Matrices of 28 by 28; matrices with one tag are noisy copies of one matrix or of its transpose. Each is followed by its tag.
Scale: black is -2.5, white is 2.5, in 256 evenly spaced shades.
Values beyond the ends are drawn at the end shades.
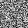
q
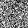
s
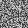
q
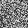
s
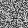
q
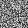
q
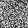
s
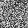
s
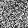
s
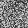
s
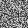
q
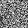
s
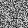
q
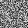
q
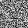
q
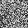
s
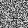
q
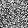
s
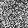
s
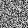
q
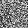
s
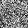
s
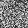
s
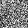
s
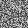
q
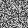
q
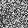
s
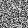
q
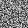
q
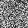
s
